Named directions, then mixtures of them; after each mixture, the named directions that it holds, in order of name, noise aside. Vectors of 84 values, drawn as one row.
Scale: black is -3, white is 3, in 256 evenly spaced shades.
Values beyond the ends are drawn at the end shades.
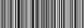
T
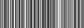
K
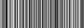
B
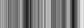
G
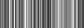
G, K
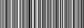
B, K, T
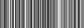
K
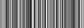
G, K, T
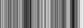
G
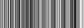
G, K, T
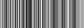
B, G, K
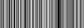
K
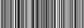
T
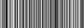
B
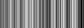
G, T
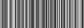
B, T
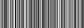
B, K, T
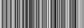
B, G, T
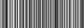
B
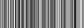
G, K, T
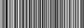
B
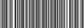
B, T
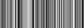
G, T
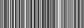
K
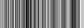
G, K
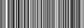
B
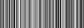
G, K, T
